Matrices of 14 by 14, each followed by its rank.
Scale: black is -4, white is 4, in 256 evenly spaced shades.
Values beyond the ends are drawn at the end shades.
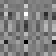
two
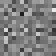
three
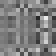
two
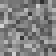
full rank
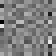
two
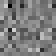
three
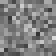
full rank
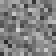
full rank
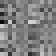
two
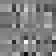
two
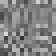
three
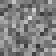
full rank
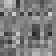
three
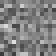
three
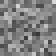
full rank
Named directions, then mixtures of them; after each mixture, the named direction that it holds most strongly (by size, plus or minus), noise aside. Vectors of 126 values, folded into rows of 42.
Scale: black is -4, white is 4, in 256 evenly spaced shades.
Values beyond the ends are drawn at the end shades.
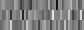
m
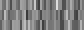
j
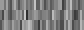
j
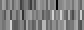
m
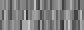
j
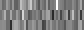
m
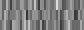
j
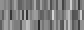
m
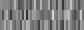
m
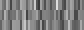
j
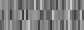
m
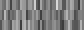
j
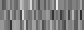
m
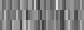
j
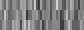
j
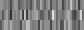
m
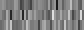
m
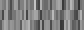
j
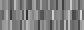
m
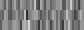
j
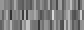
m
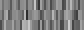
j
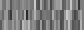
j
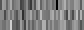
j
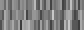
j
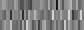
m
